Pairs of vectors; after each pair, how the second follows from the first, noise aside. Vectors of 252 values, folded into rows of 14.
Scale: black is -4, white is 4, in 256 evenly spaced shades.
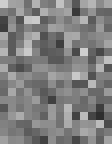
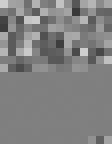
partly zeroed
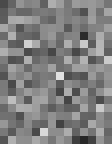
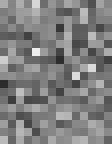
shuffled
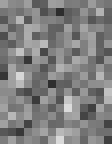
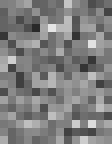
shuffled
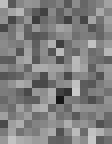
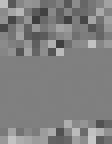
partly zeroed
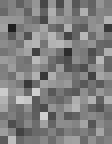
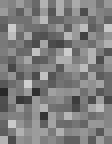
negated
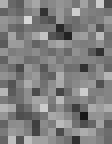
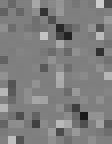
partly zeroed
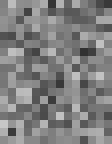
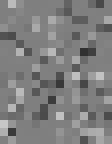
partly zeroed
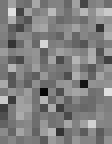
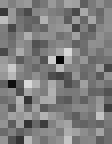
shuffled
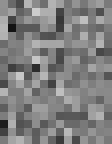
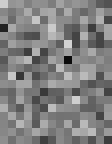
shuffled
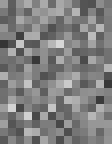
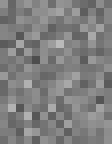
shrunk
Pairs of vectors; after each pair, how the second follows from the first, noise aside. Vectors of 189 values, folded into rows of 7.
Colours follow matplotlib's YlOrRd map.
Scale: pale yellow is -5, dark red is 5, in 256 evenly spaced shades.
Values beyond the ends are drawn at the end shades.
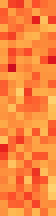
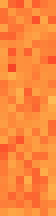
shrunk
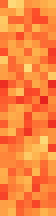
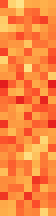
copied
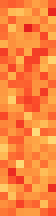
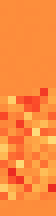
partly zeroed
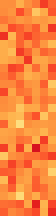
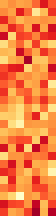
scaled up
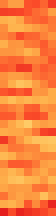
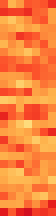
copied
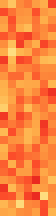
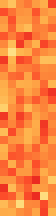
copied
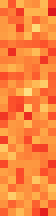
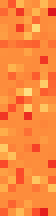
partly zeroed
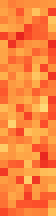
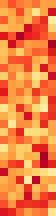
scaled up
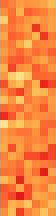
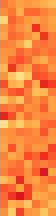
copied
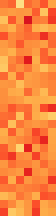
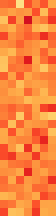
copied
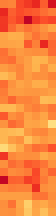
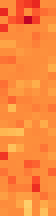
partly zeroed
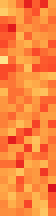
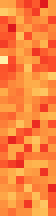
copied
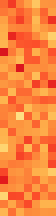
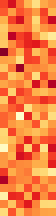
scaled up
